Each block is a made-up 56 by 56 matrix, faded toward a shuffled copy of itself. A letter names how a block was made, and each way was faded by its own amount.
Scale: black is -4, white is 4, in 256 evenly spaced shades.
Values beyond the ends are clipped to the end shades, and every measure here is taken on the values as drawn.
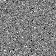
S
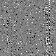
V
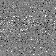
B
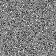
S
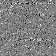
B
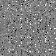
V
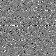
B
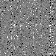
V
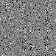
V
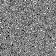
S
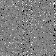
V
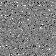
B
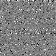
B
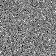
S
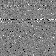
B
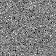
S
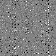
V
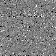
B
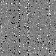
V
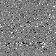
B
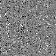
V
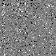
V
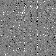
V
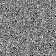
S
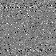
B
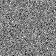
S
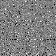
B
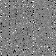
V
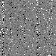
V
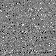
B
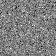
S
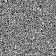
S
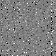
V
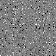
V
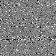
B
